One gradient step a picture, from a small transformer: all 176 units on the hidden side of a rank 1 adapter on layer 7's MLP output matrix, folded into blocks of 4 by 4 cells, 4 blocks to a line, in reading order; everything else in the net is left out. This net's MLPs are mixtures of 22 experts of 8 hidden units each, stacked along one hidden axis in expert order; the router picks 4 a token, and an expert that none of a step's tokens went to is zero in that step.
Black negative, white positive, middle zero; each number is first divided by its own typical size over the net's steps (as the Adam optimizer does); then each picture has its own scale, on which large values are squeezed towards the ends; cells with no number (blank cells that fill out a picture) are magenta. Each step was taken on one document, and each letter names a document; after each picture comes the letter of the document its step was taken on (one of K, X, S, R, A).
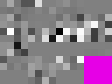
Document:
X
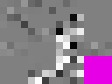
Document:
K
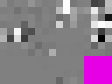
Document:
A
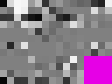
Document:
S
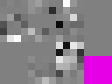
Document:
K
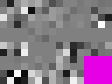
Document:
S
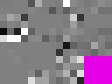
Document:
K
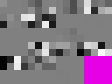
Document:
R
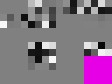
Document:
R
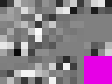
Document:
S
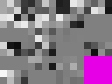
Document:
S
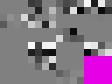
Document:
R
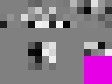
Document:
R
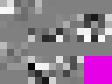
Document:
X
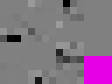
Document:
K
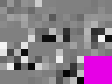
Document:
X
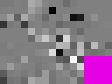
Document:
K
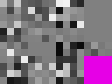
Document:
S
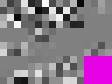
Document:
S
